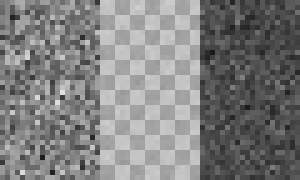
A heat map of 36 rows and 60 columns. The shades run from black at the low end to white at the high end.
The table splits into one row of 3 panels. Panel 1,1: middling, fine-grained, strong in contrast. Panel 1,2: high, checkered. Panel 1,3: low, fine-grained.
